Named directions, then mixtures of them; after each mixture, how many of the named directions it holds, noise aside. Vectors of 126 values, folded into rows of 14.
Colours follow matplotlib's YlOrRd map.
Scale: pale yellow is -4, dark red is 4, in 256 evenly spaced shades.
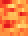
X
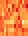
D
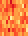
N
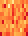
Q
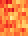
three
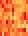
three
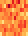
two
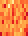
one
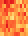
three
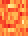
three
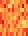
three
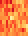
three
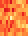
two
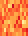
two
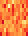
two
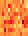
one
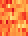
three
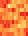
two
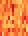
two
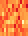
one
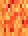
two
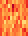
three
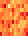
two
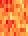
two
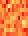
three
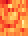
two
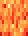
one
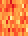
one
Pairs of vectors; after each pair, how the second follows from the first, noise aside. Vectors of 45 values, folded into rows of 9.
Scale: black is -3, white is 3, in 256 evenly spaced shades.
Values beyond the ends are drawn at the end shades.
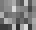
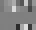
partly zeroed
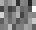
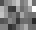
sign-scrambled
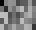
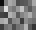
sign-scrambled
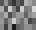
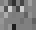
partly zeroed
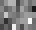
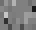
partly zeroed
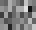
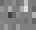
partly zeroed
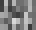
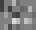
partly zeroed
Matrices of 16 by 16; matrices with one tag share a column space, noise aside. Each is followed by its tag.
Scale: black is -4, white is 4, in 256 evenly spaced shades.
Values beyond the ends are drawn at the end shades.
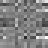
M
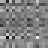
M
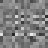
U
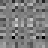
M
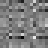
M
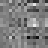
M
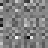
M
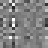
M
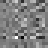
M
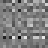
M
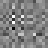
U
